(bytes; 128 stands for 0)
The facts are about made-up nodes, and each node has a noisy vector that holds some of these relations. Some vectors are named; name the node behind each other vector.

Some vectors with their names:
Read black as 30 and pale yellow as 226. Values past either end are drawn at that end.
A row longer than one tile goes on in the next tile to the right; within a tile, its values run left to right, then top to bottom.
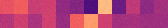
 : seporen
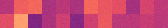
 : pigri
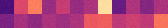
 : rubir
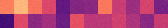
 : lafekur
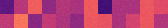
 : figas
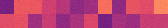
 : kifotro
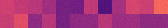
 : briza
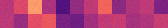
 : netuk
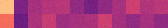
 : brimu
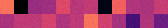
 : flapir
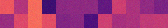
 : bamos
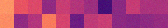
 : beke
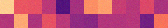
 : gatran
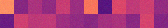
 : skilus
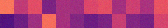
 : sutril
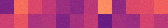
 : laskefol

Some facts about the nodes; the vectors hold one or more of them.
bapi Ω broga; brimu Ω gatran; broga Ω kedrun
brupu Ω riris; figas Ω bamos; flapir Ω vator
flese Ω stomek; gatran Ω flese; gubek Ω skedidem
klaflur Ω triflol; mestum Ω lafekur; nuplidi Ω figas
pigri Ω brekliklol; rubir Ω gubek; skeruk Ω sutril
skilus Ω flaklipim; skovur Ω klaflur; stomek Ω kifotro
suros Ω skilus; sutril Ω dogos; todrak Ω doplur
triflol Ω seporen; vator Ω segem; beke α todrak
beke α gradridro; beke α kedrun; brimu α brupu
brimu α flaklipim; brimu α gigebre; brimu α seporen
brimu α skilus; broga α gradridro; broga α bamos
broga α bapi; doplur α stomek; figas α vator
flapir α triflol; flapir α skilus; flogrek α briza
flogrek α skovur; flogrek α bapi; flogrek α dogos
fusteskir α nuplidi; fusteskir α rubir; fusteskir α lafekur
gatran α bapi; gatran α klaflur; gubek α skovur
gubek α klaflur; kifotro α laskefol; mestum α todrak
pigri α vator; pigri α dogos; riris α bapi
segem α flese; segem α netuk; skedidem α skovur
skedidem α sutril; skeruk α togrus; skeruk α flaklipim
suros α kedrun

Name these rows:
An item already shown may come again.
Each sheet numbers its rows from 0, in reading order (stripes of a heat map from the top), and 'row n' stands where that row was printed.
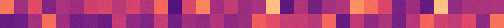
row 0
sutril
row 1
rubir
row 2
fusteskir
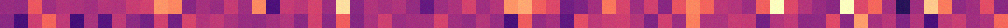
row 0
skedidem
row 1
skilus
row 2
brimu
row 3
lafekur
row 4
dogos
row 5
klaflur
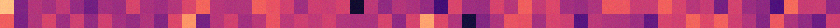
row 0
brimu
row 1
pigri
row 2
triflol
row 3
flogrek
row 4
broga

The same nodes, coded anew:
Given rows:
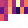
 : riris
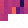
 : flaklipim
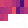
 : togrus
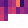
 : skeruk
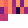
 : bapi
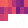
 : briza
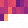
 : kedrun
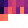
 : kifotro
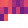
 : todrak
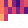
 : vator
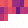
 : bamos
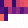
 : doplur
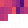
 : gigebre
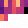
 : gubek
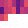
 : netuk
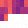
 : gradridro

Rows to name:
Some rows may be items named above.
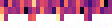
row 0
pigri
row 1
skovur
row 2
pigri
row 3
brimu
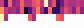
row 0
pigri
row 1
gatran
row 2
segem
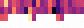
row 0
skovur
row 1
pigri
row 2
fusteskir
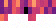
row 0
skedidem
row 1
klaflur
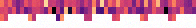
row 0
dogos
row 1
flogrek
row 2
beke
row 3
broga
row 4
klaflur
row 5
gubek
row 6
sutril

